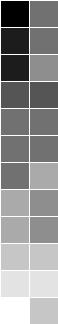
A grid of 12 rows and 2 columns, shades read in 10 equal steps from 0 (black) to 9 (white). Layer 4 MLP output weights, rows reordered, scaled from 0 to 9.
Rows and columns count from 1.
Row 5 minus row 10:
-3 -3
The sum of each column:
53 62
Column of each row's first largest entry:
2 2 2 1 1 1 2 1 1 1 1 1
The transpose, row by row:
0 1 1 3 4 4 4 6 6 7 8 9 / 4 4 5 3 4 4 6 5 5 7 8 7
